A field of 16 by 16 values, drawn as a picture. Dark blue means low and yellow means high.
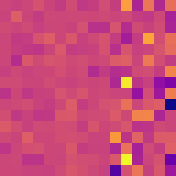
Seam: vertical, 60% of the way across, the left part calmer. Average level on the scale: 50%. Histogram: heavy tails on both sides. Roughest part: middle right. Slope: none. Mirror symmetry: none.
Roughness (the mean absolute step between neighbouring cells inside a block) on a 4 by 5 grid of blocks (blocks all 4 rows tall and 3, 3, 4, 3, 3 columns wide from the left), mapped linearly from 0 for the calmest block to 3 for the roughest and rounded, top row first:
0 0 0 1 1
0 0 0 1 1
0 0 0 1 2
0 0 0 3 1
